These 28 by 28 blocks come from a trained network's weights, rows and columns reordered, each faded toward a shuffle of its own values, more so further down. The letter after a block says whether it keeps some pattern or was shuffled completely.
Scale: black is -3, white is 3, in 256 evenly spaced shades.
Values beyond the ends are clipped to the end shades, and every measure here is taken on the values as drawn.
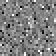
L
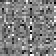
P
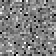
L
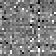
P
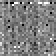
P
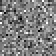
L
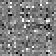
P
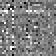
P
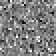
L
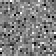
L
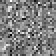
P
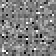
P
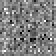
P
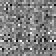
P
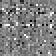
P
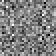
P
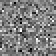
P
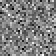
L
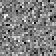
L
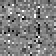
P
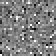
L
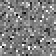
L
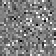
L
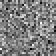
L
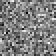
L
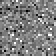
L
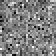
L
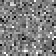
L
